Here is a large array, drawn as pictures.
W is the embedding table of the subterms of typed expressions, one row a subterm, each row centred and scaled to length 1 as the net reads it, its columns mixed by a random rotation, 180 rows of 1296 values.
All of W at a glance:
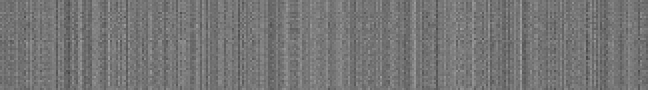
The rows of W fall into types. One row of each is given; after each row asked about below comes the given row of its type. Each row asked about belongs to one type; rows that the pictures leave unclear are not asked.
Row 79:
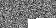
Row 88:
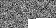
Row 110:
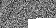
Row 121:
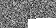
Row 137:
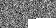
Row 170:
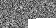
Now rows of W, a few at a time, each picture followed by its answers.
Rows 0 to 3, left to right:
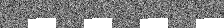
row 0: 79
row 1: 137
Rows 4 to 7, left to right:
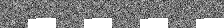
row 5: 88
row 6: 137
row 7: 170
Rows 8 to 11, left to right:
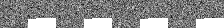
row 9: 88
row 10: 170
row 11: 170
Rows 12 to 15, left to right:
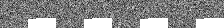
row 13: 137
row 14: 170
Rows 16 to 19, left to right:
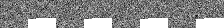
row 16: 88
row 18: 170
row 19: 121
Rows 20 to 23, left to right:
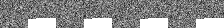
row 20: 170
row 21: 121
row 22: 170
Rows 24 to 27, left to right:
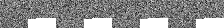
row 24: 137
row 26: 170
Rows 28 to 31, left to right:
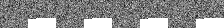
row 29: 110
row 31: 121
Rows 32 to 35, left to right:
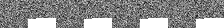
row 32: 79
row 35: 121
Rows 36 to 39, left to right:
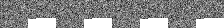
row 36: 88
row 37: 137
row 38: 79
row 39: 170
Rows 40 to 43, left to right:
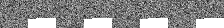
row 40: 79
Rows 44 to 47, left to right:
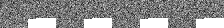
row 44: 110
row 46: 137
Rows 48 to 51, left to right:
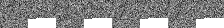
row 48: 79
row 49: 88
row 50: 110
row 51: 110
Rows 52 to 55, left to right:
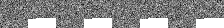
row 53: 88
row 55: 88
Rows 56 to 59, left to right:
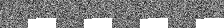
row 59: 79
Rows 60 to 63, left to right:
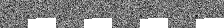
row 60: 79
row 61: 170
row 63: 121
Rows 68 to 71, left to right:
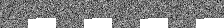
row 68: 110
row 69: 137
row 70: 170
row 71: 88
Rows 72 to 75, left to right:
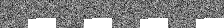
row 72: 88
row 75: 79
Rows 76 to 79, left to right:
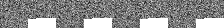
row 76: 79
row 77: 79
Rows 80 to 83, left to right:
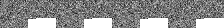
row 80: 110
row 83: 170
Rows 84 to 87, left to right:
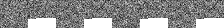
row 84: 121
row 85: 88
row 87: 88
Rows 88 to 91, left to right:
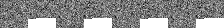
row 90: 79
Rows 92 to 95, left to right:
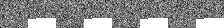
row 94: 137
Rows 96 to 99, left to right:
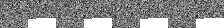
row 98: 137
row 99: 121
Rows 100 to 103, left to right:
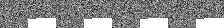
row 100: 79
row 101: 88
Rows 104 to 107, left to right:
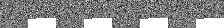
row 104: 110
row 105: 137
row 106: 79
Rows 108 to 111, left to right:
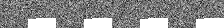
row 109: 121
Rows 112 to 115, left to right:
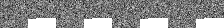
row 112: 88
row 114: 170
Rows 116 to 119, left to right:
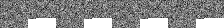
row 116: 88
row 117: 137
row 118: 88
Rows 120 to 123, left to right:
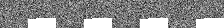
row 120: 79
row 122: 79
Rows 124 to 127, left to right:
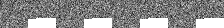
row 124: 110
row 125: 170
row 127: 121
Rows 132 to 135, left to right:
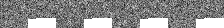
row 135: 79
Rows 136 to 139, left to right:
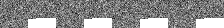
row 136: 170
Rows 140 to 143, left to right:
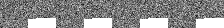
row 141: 88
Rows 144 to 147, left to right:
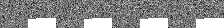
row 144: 79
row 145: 170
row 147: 88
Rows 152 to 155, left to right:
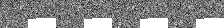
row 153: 88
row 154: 170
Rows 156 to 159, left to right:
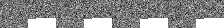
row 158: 79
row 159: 88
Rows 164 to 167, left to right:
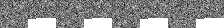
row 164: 121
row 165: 88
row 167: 79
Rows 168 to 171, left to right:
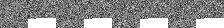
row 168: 121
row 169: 170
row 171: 170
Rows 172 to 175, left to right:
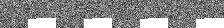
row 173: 79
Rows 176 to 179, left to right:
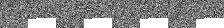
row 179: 110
